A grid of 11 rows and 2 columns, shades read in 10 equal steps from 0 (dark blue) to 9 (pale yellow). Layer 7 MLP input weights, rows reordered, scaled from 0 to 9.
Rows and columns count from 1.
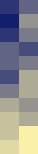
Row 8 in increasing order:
5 6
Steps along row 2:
up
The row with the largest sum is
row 11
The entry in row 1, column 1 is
1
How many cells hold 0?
1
